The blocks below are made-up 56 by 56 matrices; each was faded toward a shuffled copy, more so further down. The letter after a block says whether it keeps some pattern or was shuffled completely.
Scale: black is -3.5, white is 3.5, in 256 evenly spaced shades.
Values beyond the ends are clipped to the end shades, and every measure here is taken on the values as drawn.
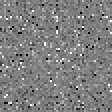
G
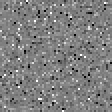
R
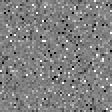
R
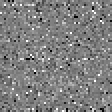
G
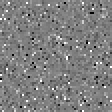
R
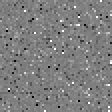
R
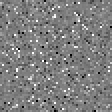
R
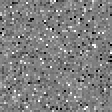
R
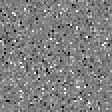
R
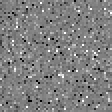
R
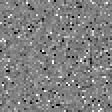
R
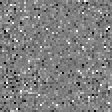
G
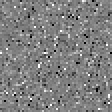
R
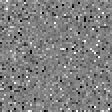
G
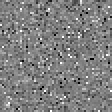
R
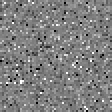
R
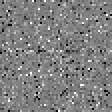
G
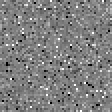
R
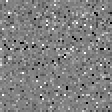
G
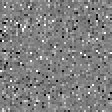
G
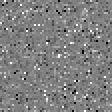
G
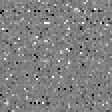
G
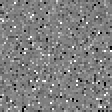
R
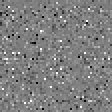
G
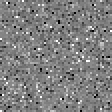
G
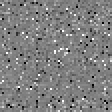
G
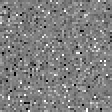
R
